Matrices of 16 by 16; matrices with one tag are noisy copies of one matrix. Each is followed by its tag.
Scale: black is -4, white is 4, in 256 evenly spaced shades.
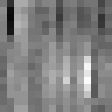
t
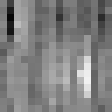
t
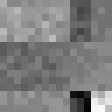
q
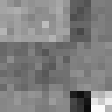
q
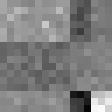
q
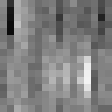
t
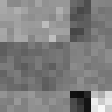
q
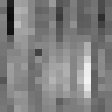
t
